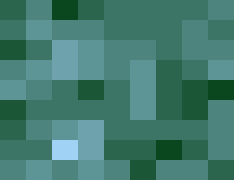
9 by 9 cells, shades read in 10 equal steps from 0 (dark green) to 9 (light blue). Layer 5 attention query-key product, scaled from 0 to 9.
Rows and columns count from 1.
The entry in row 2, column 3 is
4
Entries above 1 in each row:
8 9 8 9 6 7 9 8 8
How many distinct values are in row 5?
6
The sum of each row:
24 32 34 39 24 25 33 31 33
